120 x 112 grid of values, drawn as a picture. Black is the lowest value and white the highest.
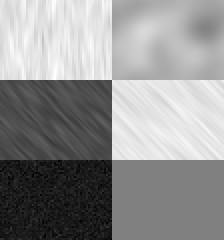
It is made of 3 by 2 panels. Panel 1,1: very high, streaked downward, faint in contrast. Panel 1,2: high, smooth. Panel 2,1: low, slanting down to the right, faint in contrast. Panel 2,2: very high, slanting down to the right, faint in contrast. Panel 3,1: very low, fine-grained, faint in contrast. Panel 3,2: middling, flat.
